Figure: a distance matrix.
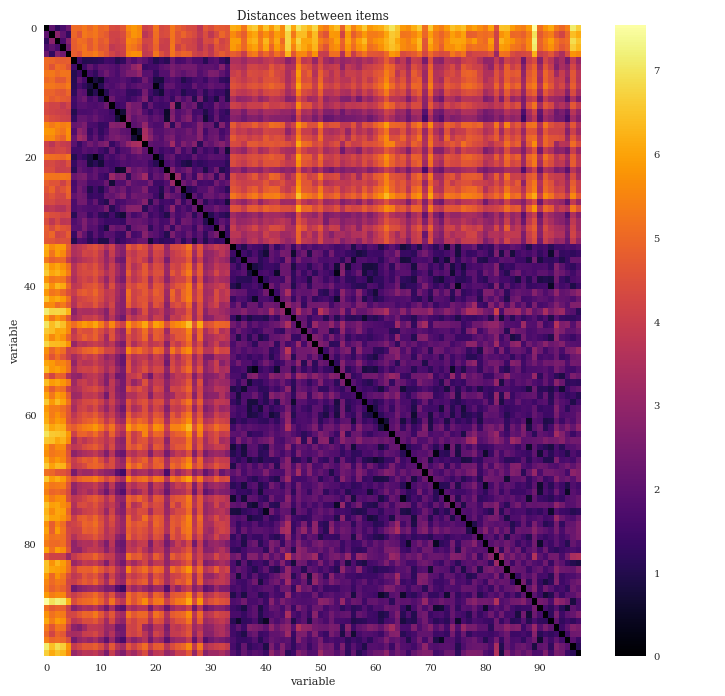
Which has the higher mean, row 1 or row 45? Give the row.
1
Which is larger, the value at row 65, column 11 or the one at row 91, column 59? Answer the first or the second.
the first
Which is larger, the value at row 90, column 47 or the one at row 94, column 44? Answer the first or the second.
the second
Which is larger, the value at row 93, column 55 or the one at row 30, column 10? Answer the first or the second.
the first
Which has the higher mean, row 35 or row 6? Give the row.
6
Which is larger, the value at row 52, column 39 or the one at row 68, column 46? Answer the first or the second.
the second
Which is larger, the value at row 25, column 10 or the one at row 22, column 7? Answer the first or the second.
the second
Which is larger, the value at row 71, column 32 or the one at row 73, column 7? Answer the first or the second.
the second
